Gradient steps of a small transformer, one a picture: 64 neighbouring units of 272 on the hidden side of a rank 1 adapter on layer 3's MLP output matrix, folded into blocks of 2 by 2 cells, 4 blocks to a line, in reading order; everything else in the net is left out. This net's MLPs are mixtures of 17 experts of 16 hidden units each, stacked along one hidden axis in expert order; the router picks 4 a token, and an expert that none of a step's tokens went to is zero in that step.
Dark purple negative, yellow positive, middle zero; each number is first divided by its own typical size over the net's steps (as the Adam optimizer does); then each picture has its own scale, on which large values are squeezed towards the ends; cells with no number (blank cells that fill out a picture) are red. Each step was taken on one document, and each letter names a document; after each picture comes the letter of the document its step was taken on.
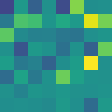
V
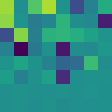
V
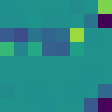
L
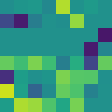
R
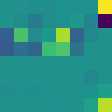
L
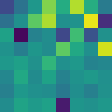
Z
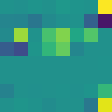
L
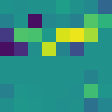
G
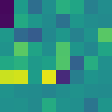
V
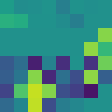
R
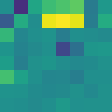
Z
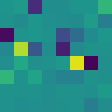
V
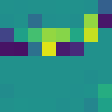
G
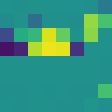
G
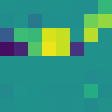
G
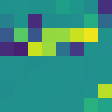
G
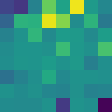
Z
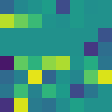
R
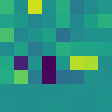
V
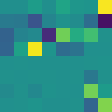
L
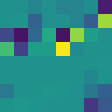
L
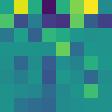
Z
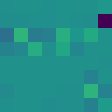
L
